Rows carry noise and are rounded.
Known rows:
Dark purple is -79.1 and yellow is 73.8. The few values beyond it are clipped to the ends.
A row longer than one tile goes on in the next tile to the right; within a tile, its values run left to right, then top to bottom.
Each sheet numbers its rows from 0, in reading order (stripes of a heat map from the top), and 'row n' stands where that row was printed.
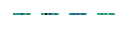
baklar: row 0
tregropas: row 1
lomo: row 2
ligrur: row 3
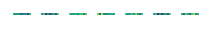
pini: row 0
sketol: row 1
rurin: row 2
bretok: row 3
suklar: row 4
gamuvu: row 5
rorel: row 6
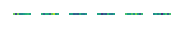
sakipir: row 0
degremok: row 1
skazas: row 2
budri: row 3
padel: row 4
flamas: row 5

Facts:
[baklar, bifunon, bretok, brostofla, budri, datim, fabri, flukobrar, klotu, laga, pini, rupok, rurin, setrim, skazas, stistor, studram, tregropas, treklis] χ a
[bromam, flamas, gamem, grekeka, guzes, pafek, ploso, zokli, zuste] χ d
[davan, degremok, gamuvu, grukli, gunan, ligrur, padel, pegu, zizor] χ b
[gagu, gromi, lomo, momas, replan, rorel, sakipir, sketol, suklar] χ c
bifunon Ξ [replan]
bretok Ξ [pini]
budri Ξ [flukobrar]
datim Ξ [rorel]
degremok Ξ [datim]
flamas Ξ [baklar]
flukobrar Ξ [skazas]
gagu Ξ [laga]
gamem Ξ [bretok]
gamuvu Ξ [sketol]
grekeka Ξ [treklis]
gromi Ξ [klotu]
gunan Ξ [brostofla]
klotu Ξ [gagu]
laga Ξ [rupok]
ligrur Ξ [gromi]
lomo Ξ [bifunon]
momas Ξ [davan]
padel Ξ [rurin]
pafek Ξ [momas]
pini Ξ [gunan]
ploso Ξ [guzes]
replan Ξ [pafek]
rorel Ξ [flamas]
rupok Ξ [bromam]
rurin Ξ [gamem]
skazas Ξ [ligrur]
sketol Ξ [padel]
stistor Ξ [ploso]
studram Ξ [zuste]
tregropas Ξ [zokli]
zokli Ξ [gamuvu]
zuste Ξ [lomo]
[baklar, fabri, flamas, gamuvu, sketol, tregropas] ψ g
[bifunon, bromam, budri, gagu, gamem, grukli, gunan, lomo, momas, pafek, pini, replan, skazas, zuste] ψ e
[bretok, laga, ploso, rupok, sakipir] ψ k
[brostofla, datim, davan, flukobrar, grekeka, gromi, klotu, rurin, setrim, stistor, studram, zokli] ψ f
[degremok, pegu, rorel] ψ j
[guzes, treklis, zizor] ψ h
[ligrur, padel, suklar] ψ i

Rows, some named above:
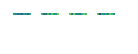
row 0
grukli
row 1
studram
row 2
treklis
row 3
ploso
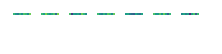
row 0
grekeka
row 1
brostofla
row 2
ploso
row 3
grekeka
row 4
gagu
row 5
padel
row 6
flamas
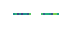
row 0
fabri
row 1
guzes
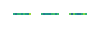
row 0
davan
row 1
pegu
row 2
zizor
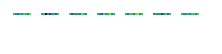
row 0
grekeka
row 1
tregropas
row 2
ploso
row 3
stistor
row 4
datim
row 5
baklar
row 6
setrim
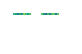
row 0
flukobrar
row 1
zokli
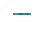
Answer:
bromam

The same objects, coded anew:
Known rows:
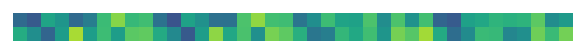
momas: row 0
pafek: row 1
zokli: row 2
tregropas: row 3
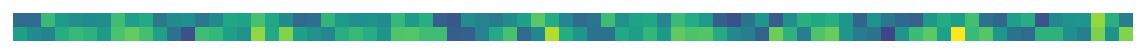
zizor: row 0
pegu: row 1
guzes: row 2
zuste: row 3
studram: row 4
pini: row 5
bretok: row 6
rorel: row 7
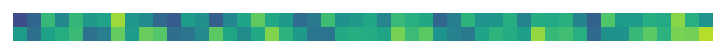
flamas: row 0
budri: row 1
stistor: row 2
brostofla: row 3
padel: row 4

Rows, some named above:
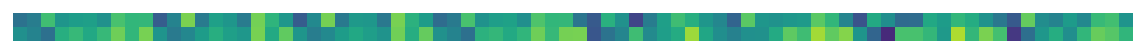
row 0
davan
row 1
datim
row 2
datim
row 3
davan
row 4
skazas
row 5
rurin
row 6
ploso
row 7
ligrur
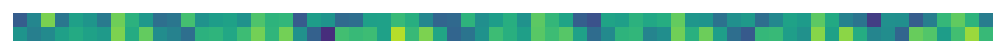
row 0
datim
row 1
davan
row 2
sakipir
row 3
suklar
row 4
fabri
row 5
degremok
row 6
gamem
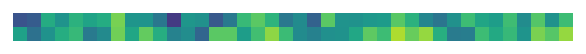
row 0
baklar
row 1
gamem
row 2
rurin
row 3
zokli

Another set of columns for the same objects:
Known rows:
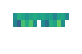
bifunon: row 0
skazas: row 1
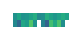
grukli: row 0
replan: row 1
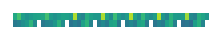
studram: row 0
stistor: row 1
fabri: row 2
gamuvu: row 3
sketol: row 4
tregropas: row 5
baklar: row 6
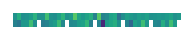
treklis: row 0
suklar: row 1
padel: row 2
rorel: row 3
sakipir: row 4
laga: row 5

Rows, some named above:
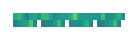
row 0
ligrur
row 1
flukobrar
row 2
rurin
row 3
suklar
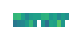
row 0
flukobrar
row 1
bretok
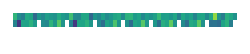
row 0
pegu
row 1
gagu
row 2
degremok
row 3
bromam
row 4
bretok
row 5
gamem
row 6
skazas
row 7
flamas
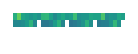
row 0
rurin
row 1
datim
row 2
davan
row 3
brostofla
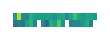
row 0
fabri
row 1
budri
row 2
zokli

